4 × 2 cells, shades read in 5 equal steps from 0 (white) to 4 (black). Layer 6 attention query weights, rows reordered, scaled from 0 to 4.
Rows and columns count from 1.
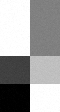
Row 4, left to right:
4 0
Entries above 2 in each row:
0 0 1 1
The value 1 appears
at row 3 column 2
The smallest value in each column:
0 0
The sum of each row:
2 2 4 4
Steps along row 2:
up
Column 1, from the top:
0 0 3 4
